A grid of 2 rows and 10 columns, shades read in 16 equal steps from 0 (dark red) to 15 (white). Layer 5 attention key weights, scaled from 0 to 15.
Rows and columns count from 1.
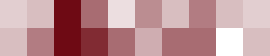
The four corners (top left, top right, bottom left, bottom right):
12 12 11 11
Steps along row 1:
down down up up down up down up up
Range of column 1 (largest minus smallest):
1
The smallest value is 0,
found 2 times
